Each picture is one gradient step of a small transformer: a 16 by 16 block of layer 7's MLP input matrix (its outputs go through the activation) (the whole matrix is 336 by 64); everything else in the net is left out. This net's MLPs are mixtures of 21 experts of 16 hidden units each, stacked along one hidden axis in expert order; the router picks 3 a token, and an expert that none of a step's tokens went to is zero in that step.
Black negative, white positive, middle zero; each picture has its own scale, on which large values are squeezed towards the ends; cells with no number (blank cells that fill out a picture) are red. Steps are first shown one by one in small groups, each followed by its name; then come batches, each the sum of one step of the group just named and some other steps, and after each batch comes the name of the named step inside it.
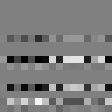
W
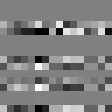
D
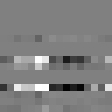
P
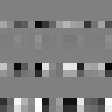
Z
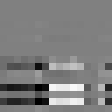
P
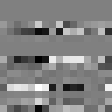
D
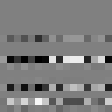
W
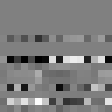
W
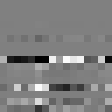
W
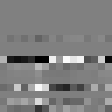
W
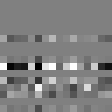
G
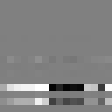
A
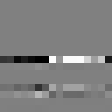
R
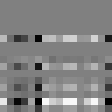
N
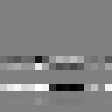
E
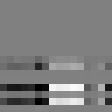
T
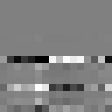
R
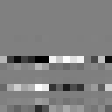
N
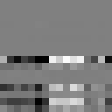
T
